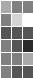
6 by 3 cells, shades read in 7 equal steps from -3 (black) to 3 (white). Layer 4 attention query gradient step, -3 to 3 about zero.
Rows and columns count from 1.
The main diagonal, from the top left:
1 2 -1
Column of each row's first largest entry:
1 3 1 1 3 1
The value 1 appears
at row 1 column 1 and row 5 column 3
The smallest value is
-2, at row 4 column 3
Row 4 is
0 -1 -2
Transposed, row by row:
1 0 -1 0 0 0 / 0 2 -1 -1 0 -1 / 0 3 -1 -2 1 -1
